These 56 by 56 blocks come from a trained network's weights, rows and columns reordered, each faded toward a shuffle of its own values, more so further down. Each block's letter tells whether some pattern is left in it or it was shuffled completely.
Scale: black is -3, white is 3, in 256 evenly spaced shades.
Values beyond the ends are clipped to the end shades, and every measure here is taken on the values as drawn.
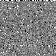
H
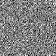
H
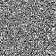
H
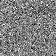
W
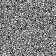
W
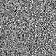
H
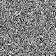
H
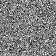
W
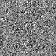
H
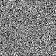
H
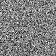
W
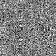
H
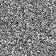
W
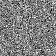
W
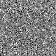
H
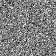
W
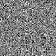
H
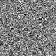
H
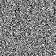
H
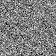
W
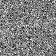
W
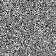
H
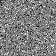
W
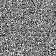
W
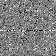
H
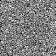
H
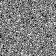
W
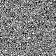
W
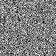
W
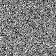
W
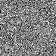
W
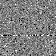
H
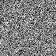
W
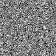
H
